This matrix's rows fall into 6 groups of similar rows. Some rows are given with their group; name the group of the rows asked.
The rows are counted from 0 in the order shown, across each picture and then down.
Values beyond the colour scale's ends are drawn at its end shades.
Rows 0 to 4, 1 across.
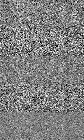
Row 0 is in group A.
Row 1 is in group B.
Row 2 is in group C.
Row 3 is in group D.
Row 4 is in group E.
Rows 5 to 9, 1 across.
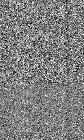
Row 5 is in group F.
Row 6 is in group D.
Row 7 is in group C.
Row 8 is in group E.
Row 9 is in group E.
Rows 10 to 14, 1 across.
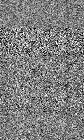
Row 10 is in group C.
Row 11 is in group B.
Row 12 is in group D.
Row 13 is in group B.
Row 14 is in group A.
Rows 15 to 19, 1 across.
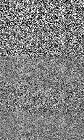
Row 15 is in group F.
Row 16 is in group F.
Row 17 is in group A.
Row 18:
D
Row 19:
A
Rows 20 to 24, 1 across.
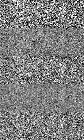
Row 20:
A
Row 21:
D
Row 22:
A
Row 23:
F
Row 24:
C
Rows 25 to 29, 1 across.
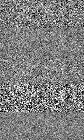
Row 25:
D
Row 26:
B
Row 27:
E
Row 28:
F
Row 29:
D
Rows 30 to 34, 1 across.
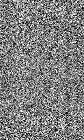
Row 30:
A
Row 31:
C
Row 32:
B
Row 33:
C
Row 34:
F
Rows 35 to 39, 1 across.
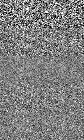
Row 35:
E
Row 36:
E
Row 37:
A
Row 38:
F
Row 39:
E
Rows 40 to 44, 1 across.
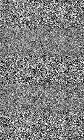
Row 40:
A
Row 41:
B
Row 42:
D
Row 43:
D
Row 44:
E
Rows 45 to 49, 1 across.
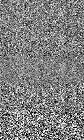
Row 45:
C
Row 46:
B
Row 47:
A
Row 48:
F
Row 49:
A
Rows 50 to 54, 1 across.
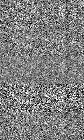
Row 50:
F
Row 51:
E
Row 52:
F
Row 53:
E
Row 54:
B
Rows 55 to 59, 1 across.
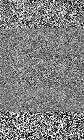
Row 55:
A
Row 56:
D
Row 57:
A
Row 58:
A
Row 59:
C
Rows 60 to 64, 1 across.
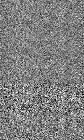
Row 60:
B
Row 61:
B
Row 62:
B
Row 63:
E
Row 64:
F
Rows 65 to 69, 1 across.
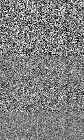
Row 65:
F
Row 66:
C
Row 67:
E
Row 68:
C
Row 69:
F
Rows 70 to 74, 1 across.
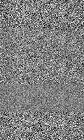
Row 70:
B
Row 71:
A
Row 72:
A
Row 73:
D
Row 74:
E
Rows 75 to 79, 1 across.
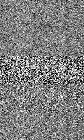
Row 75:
D
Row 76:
E
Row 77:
B
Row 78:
C
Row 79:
C
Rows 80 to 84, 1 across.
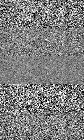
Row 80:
D
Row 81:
E
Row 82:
E
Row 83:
A
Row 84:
B
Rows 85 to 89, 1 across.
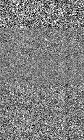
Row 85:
C
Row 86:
E
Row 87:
F
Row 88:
F
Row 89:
E
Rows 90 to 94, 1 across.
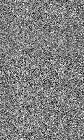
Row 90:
E
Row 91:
C
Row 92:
B
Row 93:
A
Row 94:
C
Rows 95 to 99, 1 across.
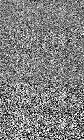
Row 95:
A
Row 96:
F
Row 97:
C
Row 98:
B
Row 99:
A
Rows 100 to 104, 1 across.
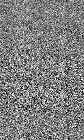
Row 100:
E
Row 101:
A
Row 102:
F
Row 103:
D
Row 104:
C
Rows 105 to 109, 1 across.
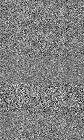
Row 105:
D
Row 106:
D
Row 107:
C
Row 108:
B
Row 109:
A
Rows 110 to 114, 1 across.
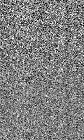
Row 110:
E
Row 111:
F
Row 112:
C
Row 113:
E
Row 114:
C
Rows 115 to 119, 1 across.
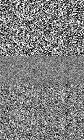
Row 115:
C
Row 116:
C
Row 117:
D
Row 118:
F
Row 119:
F
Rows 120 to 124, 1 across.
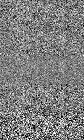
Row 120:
D
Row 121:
A
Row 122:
F
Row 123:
D
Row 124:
D
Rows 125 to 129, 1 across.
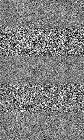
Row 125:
A
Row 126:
D
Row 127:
D
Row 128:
C
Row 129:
B
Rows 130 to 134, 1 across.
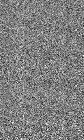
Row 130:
C
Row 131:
A
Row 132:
B
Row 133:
A
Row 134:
E
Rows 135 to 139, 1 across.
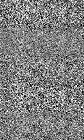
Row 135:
B
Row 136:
A
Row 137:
D
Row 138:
A
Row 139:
D
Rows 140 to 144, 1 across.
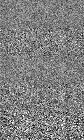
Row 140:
D
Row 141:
B
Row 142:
A
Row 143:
F
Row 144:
E
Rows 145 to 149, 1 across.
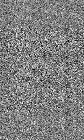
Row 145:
E
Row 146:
B
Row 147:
D
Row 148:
F
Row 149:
F
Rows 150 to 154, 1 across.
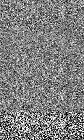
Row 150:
F
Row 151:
A
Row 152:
C
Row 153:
C
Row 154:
B
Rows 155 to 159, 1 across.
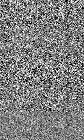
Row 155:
F
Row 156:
E
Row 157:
D
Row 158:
C
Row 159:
F
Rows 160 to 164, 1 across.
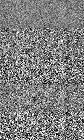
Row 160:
B
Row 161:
C
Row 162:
B
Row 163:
D
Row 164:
F
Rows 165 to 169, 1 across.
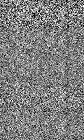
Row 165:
D
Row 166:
C
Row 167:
F
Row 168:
B
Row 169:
B
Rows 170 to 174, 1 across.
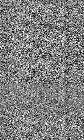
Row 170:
D
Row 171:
E
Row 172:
D
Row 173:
F
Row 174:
E
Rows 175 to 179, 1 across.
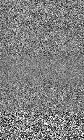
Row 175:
D
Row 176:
B
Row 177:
B
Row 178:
C
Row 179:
E
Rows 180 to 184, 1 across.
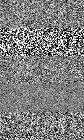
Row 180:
C
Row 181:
C
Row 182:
E
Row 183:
D
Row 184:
F
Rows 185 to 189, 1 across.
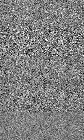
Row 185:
E
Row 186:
C
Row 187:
B
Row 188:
D
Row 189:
B
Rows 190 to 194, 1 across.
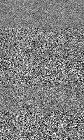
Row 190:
E
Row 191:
D
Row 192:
E
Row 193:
A
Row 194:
C
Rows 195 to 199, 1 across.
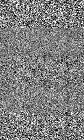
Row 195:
C
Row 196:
B
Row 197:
D
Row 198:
C
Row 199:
F
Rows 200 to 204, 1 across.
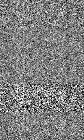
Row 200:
C
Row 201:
E
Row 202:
C
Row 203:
A
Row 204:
B
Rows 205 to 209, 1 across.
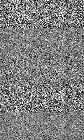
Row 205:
B
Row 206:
E
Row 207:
B
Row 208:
F
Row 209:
B
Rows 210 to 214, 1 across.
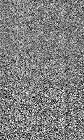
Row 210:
A
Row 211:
A
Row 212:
B
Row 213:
E
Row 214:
F
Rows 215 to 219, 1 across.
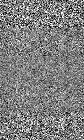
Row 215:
E
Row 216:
B
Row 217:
D
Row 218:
B
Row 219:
F
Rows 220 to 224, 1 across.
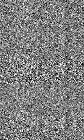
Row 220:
E
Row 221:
F
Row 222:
F
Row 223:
C
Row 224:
F
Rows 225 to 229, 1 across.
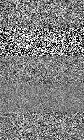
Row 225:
B
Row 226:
E
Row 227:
D
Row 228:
B
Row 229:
A
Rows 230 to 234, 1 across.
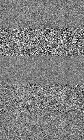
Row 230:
D
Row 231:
C
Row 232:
F
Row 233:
A
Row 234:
B
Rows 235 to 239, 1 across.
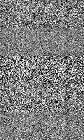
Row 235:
D
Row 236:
B
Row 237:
B
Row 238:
F
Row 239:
E
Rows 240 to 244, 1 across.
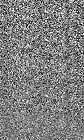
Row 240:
E
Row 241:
E
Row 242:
B
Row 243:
E
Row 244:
A
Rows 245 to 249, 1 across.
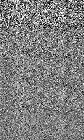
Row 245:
B
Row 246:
C
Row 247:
A
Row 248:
A
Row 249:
B
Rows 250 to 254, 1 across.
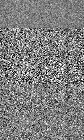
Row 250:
B
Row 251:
B
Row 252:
E
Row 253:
F
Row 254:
E
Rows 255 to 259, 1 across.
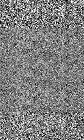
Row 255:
F
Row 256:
D
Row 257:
D
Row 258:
D
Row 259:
A
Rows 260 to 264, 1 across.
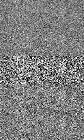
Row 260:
B
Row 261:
E
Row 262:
A
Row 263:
A
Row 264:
A
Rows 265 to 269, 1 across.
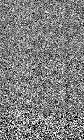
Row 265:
E
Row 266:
D
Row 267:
E
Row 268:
F
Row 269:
D
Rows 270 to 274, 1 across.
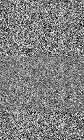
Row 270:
B
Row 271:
C
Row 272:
D
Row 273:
F
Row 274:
A
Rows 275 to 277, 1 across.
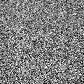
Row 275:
C
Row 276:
D
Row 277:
B
